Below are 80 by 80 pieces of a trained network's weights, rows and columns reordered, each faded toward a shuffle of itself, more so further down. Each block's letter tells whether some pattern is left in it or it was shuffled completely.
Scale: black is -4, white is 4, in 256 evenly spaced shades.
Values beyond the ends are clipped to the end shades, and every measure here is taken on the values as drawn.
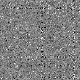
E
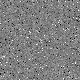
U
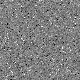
U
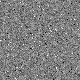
U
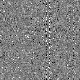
E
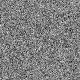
U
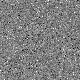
U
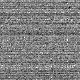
E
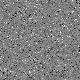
U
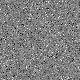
U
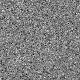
U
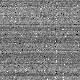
E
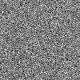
U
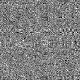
E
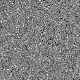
U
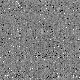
E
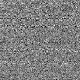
E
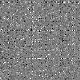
E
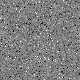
U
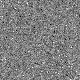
U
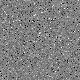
U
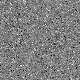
U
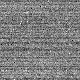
E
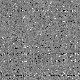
E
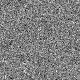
U
